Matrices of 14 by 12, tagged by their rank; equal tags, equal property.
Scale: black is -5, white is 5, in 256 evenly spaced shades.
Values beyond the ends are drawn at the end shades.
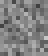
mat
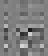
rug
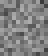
mat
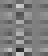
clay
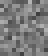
mat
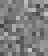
mat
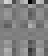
clay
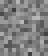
mat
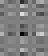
clay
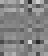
rug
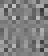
rug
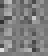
rug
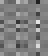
clay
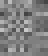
rug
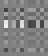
clay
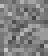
mat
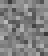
mat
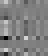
clay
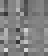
rug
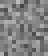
mat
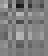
clay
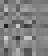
rug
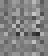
rug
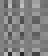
clay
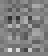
rug
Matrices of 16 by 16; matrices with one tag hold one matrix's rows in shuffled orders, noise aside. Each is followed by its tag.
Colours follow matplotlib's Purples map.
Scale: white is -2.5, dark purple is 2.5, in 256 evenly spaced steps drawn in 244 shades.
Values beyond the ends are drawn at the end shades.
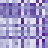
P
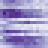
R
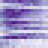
R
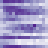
R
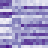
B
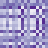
P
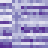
B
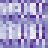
P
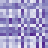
P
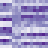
B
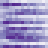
R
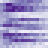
R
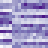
B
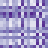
P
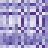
P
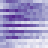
R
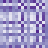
P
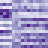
B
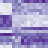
B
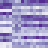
B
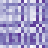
P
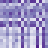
P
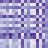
P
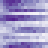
R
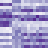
B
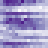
R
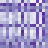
P
